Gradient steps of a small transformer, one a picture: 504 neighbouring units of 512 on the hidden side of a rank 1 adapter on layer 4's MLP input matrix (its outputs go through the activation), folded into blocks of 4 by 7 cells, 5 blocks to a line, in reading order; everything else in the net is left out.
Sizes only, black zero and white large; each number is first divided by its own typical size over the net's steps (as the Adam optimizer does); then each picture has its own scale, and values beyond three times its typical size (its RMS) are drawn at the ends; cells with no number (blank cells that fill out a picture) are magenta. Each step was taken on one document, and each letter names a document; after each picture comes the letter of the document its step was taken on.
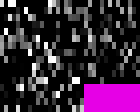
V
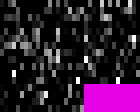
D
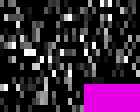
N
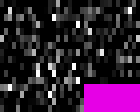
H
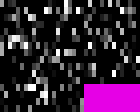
V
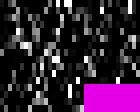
D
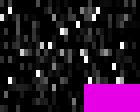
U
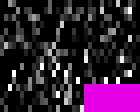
D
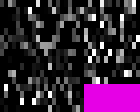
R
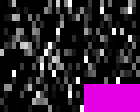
D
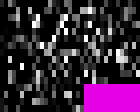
R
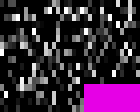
V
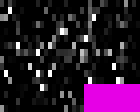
U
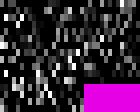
H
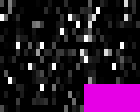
U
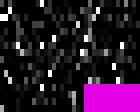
U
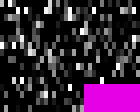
N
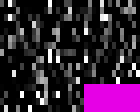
D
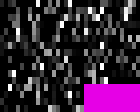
R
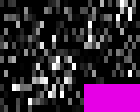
H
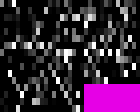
R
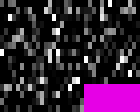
D
